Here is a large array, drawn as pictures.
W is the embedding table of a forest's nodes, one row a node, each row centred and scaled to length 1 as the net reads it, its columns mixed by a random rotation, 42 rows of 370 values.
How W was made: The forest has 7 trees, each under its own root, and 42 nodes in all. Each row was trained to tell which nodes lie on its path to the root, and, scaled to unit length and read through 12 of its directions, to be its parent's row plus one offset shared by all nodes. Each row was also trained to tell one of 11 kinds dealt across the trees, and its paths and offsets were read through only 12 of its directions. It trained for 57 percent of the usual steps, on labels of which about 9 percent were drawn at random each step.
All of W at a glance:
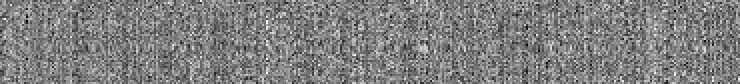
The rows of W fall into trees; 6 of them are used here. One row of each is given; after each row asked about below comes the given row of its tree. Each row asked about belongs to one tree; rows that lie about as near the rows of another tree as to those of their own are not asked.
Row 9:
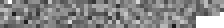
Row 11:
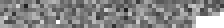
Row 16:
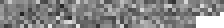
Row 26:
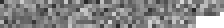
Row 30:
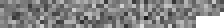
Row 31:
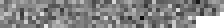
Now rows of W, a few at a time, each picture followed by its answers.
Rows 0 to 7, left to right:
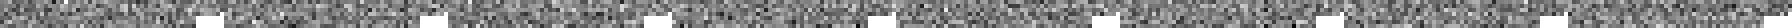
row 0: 30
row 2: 30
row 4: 16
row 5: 30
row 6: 31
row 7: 11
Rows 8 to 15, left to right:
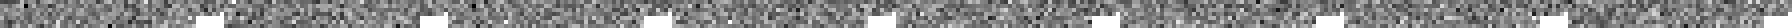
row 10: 11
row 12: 31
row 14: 11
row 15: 26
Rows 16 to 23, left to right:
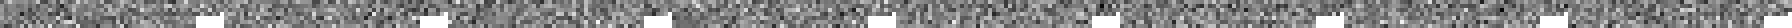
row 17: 31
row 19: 30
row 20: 11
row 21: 11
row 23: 16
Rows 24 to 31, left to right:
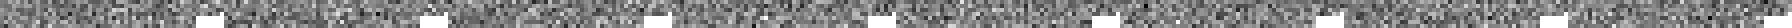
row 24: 16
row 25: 16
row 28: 31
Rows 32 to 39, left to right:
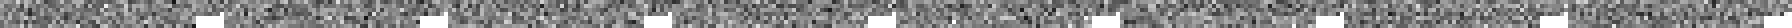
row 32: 16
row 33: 31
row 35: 11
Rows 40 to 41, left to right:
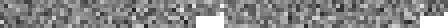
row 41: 11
